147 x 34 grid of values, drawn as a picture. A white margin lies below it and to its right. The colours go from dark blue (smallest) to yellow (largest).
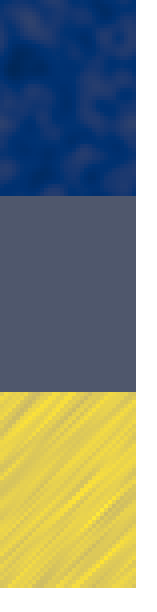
The table splits into 3 rows of 1 panel. Panel 1,1: very low, blotchy, faint in contrast. Panel 2,1: low, flat. Panel 3,1: very high, slanting up to the right, faint in contrast.
